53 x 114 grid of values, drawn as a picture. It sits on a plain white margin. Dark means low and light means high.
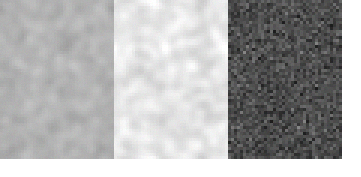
The table splits into one row of 3 panels. Panel 1,1: high, blotchy, faint in contrast. Panel 1,2: very high, blotchy, faint in contrast. Panel 1,3: low, fine-grained.
